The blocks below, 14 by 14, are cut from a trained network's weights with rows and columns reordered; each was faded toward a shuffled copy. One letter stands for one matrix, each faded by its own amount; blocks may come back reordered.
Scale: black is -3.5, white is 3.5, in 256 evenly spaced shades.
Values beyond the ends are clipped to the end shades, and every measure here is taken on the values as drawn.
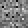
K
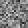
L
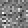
K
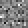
K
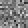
L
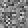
L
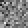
L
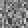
L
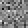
L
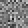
L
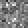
K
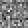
K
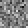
L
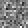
K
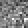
K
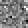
K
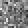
L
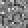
K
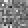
K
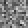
L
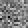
L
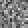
L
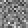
L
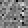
K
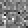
K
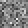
L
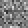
K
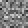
L
